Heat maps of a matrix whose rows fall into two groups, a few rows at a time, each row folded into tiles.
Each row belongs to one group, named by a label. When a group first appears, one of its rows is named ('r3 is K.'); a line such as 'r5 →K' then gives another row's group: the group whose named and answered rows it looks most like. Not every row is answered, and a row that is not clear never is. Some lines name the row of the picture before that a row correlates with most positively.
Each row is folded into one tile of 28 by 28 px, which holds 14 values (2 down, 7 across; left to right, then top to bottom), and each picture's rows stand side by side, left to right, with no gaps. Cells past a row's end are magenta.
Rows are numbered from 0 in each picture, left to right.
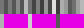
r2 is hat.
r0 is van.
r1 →van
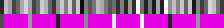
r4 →van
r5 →van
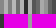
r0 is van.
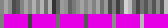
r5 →van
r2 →hat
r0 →hat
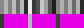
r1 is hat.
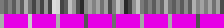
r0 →van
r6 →van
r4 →hat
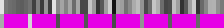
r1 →van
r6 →hat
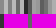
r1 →hat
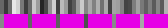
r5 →van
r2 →hat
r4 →hat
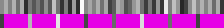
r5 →van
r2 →van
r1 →van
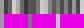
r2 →van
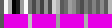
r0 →hat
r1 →van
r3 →van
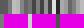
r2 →hat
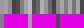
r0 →hat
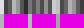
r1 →van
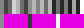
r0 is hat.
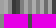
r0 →hat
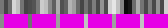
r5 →van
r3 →van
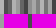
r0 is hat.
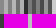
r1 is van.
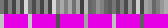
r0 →van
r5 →hat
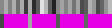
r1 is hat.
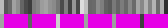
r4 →van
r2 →van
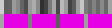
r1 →hat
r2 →hat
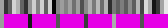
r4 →van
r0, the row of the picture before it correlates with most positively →0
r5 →hat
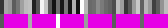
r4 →hat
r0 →hat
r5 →hat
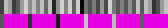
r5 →hat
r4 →van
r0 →hat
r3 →van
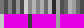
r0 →van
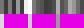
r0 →van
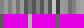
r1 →van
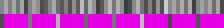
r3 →hat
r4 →hat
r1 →hat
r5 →van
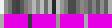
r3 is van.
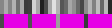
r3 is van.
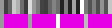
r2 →van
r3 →van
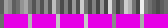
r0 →hat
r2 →van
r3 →van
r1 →van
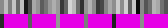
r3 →hat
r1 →hat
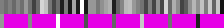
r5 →van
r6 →hat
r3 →hat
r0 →van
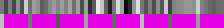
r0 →van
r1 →hat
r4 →hat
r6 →hat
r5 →van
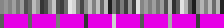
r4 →van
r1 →hat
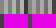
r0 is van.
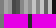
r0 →hat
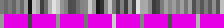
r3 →hat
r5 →hat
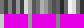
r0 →van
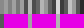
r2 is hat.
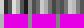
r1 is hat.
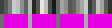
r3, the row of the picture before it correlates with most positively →0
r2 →hat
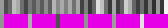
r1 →van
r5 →van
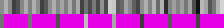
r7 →hat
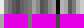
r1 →hat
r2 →hat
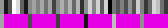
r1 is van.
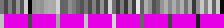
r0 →van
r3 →van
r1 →hat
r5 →hat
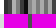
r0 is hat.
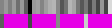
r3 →van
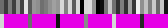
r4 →van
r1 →hat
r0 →van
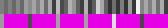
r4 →van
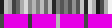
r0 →hat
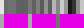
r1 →van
